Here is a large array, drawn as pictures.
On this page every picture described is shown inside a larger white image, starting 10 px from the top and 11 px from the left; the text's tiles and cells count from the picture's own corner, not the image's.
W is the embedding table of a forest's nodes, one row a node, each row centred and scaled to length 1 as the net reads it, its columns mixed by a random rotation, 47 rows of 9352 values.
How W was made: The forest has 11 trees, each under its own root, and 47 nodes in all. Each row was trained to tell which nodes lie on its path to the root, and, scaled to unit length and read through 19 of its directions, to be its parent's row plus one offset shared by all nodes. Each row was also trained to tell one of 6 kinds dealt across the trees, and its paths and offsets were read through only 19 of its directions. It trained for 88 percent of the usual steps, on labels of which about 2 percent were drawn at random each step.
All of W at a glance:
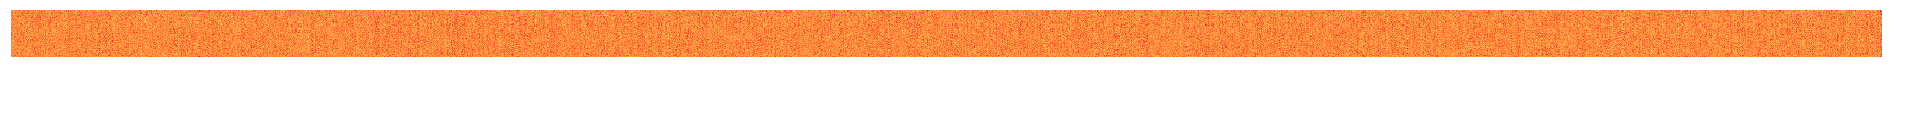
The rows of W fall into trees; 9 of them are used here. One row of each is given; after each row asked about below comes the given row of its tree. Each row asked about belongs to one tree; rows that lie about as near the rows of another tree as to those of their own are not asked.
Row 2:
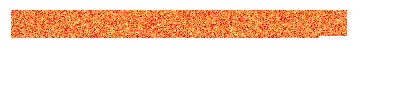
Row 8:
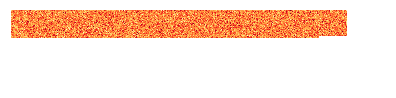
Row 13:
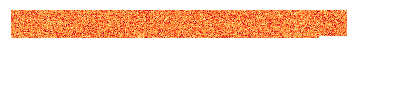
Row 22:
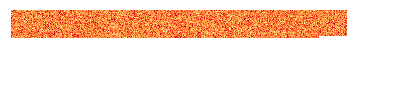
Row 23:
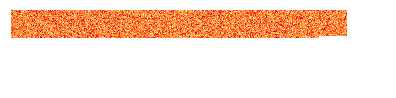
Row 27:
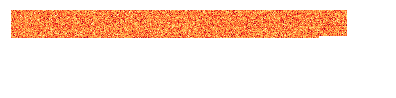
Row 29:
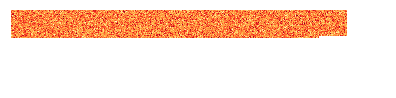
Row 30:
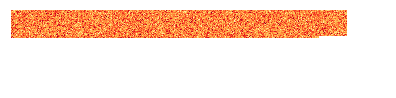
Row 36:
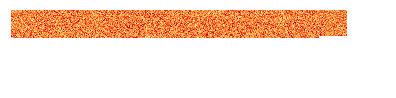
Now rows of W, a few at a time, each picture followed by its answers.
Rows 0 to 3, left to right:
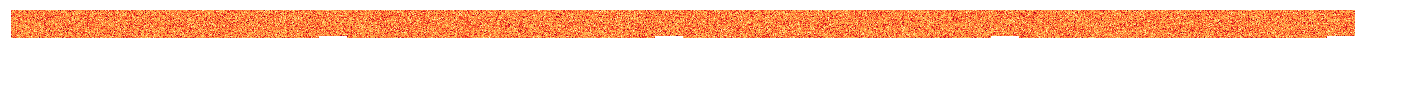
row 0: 36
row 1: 36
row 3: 29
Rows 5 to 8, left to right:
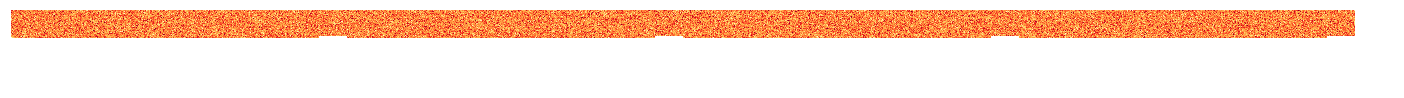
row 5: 2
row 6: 13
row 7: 29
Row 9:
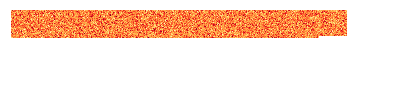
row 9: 2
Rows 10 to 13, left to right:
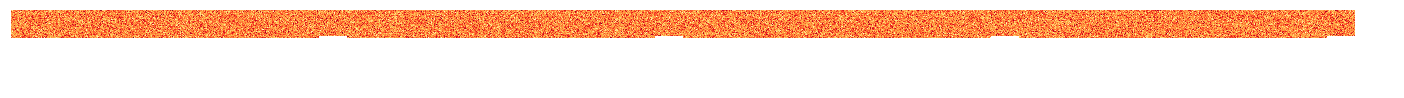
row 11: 30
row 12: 23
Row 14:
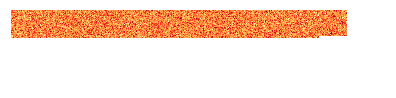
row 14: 8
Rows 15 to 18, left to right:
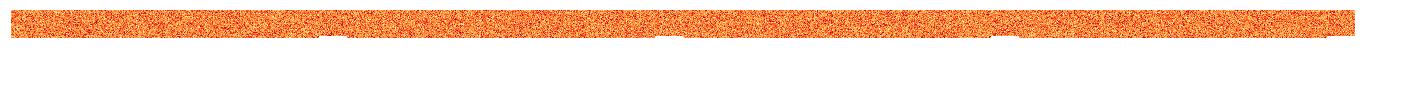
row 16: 13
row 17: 2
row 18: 27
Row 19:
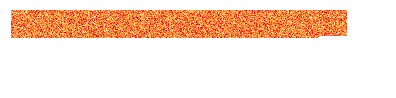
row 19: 23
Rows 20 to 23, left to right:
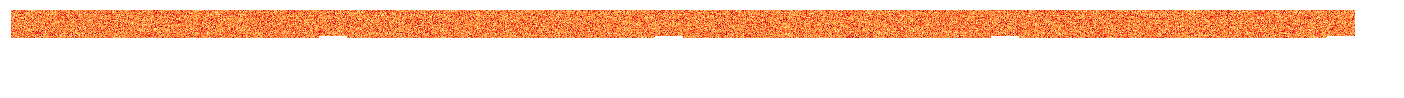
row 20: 22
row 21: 23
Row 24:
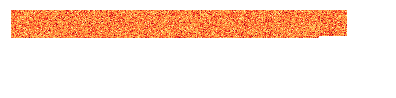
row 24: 27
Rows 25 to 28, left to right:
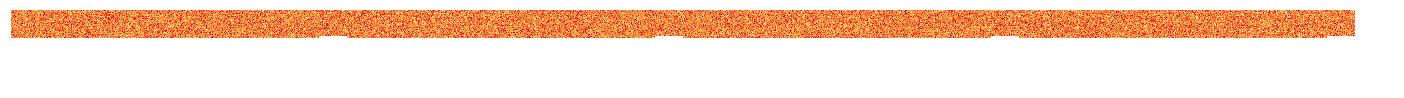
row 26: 29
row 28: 8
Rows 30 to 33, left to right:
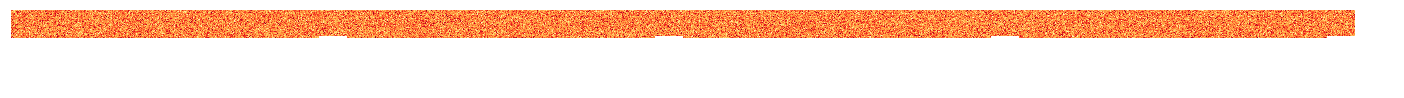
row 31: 27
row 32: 30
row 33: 22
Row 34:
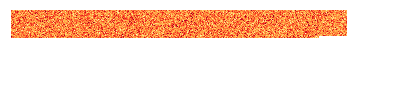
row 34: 30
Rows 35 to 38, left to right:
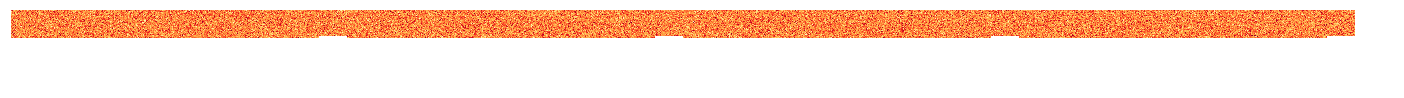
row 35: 13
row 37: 8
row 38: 30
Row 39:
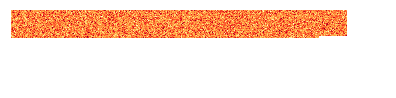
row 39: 8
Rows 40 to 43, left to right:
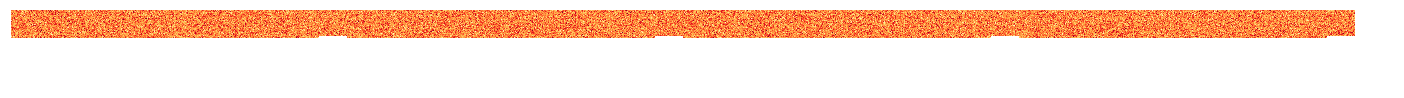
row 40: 23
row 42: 23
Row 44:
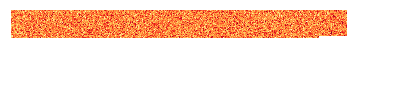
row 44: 8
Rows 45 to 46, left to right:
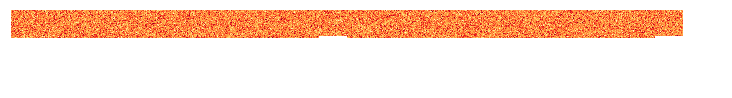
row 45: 2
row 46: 36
